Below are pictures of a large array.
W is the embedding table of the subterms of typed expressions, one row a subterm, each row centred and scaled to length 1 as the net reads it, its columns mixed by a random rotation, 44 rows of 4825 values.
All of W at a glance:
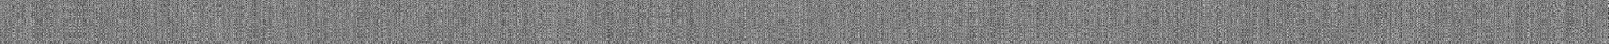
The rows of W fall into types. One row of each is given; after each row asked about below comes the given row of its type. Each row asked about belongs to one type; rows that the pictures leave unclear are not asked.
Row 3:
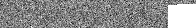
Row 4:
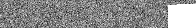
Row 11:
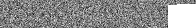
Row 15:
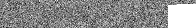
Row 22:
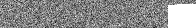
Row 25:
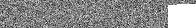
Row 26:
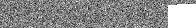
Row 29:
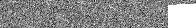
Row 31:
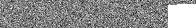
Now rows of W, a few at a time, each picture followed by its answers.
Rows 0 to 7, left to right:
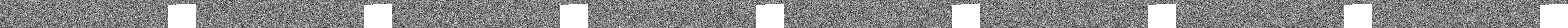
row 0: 25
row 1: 22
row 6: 15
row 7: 31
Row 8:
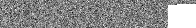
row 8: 26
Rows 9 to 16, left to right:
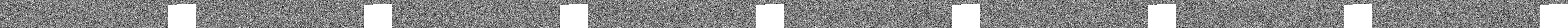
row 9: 25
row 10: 11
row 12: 26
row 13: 3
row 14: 31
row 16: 3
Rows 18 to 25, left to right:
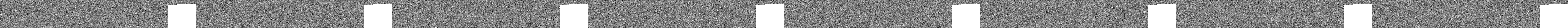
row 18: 26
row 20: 22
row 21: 4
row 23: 4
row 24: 31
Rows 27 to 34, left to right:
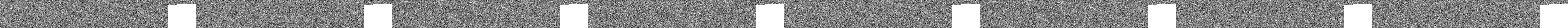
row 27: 31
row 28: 3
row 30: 4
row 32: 29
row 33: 22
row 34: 22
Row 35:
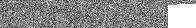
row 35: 29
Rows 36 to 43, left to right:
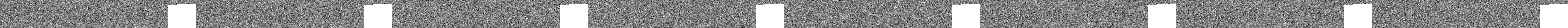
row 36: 26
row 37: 26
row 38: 31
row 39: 22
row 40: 29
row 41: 4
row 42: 4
